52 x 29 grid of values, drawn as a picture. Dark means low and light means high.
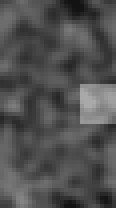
Odd patch: higher, in the middle right. Slope: none. Grain: blotchy. Roughest part: middle right. Ninth with the highest average: middle right. Average level on the scale: 30%.
